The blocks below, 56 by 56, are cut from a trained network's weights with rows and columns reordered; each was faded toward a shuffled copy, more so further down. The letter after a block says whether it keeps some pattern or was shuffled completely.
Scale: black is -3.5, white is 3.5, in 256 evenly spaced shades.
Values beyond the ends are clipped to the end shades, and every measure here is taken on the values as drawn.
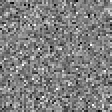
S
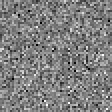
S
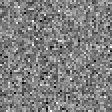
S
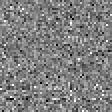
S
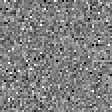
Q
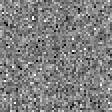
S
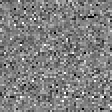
S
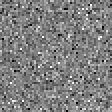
Q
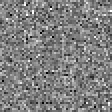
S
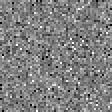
Q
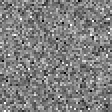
Q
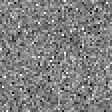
Q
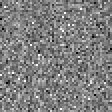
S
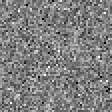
Q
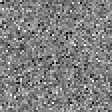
Q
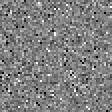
S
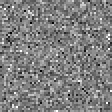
Q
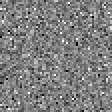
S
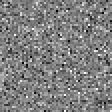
S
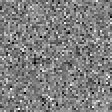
Q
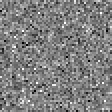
Q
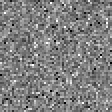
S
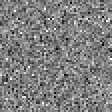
S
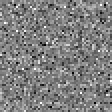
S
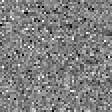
Q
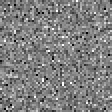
Q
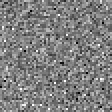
Q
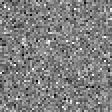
Q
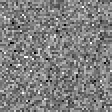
Q
